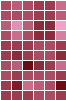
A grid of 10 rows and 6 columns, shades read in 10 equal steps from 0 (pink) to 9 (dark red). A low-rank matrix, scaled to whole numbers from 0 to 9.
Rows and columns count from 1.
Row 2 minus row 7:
0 1 -4 -1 0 1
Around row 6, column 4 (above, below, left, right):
5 7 6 5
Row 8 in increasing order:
5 5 5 5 6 6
